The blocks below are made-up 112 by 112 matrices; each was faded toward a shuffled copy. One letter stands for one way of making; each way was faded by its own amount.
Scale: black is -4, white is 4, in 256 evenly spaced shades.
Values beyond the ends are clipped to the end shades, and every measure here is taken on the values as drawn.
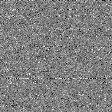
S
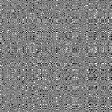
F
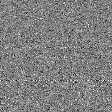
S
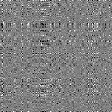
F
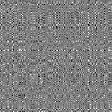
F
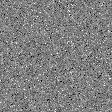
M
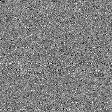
S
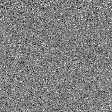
S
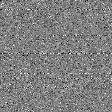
S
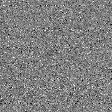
S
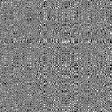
F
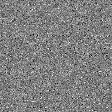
S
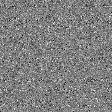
S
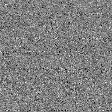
S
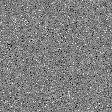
M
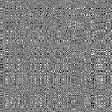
F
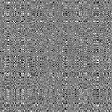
F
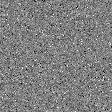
M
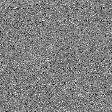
S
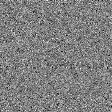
S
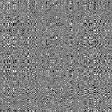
F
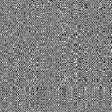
F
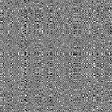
F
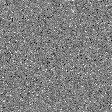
M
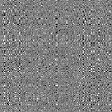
F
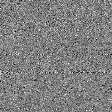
S
